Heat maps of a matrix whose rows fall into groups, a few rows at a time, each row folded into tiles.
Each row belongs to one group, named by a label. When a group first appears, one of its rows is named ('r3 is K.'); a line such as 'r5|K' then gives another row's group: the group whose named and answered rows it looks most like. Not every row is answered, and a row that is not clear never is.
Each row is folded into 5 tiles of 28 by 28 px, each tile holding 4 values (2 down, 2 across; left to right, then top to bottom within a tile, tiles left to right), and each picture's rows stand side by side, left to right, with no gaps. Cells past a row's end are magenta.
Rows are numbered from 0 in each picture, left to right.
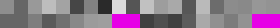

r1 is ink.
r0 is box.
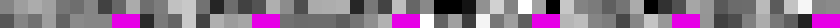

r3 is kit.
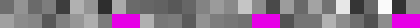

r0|box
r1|kit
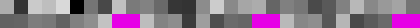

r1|kit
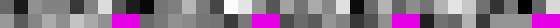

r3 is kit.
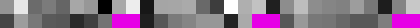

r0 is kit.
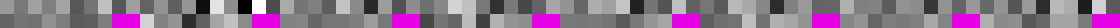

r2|ink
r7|box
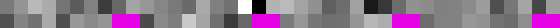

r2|ink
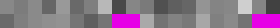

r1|kit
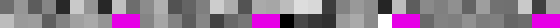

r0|box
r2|ink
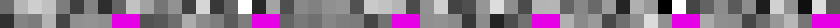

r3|kit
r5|box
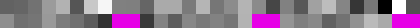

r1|ink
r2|box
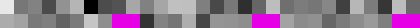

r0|ink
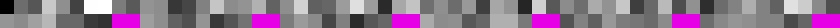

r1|kit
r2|kit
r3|box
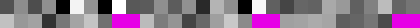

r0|box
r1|box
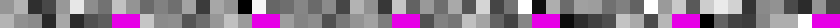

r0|kit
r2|box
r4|ink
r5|ink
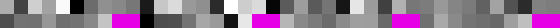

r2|box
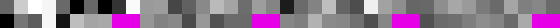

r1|kit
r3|ink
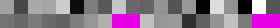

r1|box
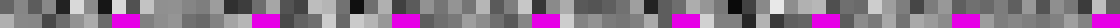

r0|box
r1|ink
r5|kit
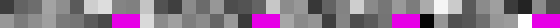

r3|ink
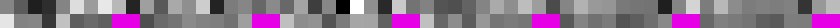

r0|kit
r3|kit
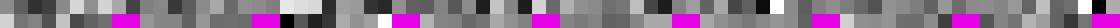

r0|kit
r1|kit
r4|ink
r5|box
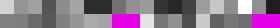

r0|ink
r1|kit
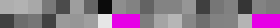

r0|ink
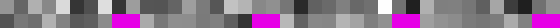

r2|kit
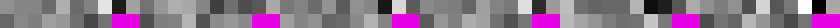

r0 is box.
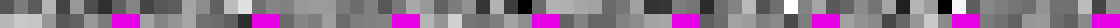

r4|ink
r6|box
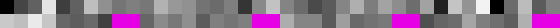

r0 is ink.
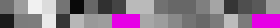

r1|ink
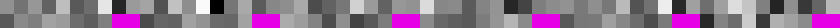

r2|kit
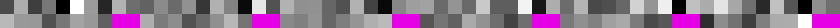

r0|box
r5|ink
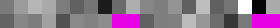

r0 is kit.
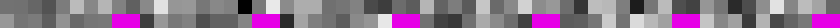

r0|kit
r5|kit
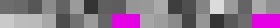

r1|kit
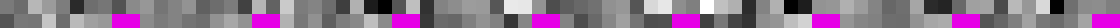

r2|ink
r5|ink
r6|ink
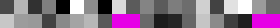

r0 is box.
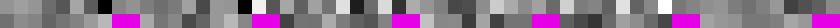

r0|ink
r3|kit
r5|ink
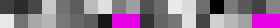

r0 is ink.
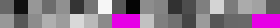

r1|kit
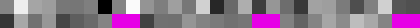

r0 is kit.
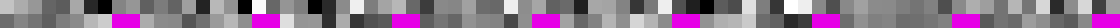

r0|ink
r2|kit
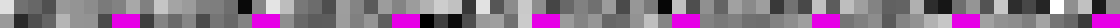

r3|ink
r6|ink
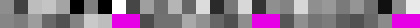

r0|box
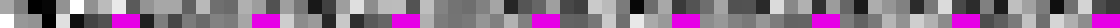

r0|kit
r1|ink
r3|ink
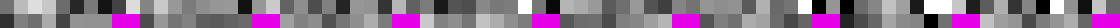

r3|kit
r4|ink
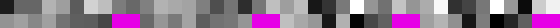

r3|kit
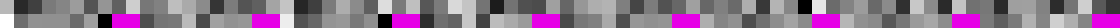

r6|box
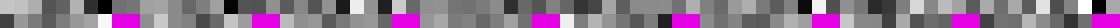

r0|ink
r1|ink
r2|box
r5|box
